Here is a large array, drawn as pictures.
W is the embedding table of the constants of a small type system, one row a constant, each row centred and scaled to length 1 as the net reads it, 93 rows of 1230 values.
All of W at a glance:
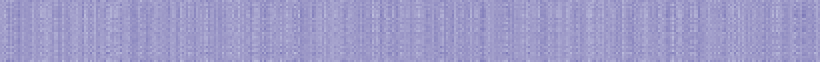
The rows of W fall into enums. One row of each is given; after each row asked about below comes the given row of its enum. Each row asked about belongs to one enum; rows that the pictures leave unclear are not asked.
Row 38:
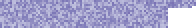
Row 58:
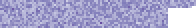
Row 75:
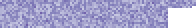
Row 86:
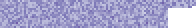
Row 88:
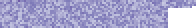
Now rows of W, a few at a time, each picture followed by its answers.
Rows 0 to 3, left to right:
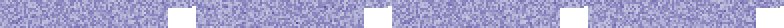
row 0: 86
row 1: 58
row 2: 86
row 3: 75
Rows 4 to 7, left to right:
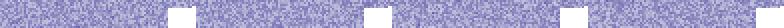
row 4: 86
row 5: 38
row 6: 75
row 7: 88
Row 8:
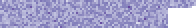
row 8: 58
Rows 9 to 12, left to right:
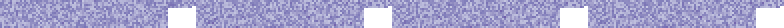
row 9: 38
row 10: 86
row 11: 86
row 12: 86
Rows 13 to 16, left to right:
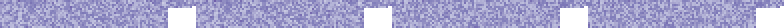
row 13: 88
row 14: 88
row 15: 38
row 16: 38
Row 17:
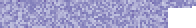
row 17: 88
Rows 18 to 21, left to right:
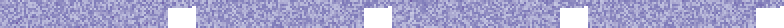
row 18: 86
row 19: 38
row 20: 88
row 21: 38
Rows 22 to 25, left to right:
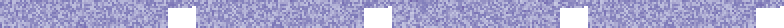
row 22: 38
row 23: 38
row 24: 88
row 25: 38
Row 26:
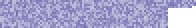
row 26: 38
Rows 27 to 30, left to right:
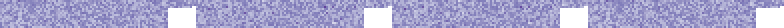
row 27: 88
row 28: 58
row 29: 58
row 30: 88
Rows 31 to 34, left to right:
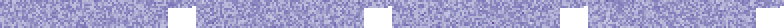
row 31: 38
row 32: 86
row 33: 58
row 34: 88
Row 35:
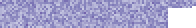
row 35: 75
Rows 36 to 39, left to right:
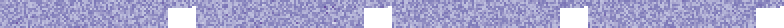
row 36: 86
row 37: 58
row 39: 38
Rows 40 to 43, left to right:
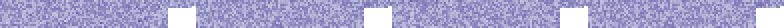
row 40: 58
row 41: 38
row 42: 88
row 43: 38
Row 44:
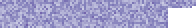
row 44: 75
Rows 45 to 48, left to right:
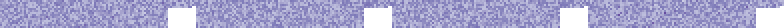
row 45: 86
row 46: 38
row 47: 38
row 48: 58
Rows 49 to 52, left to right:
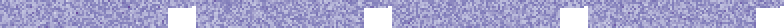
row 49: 58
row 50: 88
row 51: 86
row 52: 75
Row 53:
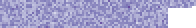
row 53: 58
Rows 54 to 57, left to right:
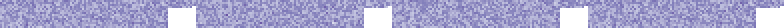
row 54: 75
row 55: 58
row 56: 88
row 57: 75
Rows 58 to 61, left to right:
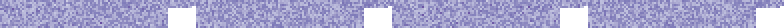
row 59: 38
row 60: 58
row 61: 38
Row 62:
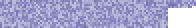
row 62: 38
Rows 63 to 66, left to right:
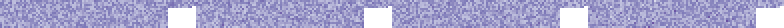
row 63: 38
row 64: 75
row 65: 86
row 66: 58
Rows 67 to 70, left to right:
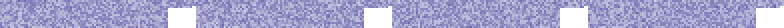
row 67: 88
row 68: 75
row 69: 86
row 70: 58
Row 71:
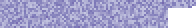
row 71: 86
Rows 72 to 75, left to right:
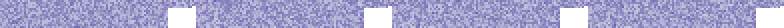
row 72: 86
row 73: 88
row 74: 75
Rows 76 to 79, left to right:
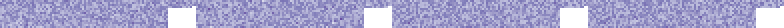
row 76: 75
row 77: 58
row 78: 86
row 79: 86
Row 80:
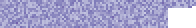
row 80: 86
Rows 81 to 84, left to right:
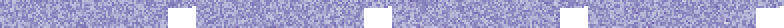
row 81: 38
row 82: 86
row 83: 88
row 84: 58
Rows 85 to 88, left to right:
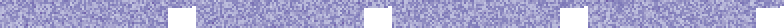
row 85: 75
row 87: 38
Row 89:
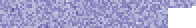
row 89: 58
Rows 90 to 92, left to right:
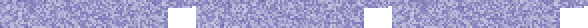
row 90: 88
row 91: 75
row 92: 88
